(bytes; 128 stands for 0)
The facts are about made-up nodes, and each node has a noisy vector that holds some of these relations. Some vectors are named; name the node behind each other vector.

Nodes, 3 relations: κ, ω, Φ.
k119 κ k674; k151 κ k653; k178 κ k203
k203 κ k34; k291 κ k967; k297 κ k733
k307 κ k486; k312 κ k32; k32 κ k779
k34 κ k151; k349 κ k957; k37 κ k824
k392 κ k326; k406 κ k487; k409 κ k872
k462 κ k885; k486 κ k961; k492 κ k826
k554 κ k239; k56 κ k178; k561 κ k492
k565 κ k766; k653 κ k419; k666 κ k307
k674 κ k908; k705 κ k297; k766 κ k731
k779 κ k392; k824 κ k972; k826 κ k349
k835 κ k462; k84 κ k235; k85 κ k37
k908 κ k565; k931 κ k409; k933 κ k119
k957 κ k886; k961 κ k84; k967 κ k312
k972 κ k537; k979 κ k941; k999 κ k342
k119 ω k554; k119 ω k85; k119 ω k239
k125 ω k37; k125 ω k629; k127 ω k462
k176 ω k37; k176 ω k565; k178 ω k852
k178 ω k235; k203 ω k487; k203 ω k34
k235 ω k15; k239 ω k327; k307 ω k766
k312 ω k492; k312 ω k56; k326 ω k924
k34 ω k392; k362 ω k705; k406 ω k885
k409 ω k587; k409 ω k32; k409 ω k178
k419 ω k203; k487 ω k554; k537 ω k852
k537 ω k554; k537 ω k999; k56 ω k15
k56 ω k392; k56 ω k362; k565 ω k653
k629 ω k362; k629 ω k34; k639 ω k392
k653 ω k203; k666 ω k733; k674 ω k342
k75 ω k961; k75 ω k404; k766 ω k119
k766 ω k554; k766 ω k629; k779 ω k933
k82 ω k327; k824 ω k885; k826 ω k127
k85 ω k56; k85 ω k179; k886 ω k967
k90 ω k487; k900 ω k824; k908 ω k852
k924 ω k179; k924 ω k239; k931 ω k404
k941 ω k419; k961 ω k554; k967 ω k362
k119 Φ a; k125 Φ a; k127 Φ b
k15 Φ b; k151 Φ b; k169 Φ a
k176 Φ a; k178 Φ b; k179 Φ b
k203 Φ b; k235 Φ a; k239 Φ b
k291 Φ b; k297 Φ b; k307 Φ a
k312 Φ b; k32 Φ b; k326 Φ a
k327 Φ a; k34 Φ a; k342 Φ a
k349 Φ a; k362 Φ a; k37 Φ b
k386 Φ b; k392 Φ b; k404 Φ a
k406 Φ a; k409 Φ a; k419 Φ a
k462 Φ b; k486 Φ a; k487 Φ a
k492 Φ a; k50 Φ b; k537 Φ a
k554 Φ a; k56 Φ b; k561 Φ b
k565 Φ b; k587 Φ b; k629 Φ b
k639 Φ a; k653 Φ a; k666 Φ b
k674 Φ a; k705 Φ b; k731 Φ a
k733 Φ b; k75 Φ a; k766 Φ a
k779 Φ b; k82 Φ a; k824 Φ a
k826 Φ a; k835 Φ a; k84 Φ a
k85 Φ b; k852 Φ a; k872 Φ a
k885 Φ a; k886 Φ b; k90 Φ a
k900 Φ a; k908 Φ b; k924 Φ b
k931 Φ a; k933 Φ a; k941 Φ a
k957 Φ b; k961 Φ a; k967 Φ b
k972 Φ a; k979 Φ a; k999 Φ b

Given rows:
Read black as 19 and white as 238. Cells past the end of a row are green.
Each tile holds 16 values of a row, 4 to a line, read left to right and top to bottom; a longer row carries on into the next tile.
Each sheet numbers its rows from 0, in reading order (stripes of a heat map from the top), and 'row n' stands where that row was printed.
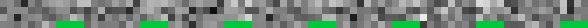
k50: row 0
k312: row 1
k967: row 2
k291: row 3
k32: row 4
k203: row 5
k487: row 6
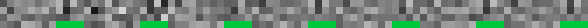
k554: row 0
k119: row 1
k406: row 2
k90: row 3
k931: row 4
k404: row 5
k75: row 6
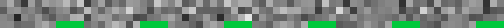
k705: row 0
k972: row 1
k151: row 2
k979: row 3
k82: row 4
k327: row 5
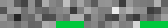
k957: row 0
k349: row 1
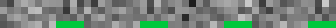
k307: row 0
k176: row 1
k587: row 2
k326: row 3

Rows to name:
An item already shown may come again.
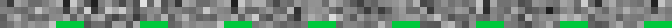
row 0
k235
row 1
k653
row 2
k235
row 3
k908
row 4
k127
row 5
k487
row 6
k629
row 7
k639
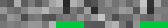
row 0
k852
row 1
k487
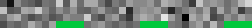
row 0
k419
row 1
k908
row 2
k392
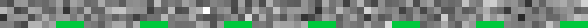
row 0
k362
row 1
k933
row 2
k674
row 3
k885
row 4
k826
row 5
k85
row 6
k15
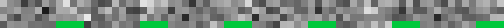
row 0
k565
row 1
k203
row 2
k15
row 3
k362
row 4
k486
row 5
k291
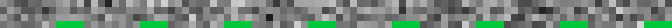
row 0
k886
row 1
k37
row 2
k85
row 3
k179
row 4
k731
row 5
k924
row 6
k239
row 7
k826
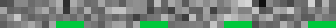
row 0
k537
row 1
k933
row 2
k56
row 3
k419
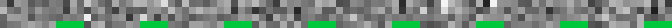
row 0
k900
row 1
k178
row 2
k731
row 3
k779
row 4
k537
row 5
k34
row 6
k666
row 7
k961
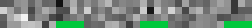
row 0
k824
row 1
k766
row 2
k327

